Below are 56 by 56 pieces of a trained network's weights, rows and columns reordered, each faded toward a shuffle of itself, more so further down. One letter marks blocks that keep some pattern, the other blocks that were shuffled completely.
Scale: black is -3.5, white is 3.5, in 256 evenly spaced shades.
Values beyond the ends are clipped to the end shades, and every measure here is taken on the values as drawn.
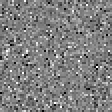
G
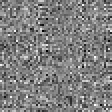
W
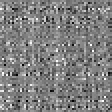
W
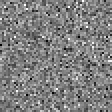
G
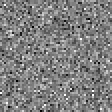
G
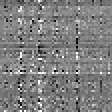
W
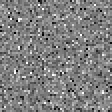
G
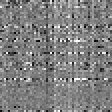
W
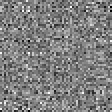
W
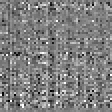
W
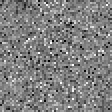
G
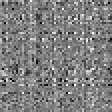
W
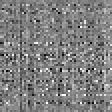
W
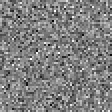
G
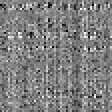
W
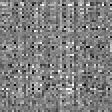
W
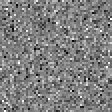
G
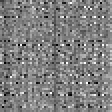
W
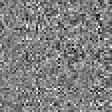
W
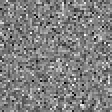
G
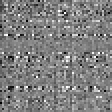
W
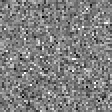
G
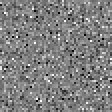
G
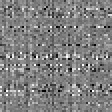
W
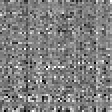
W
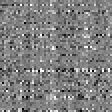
W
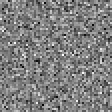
G
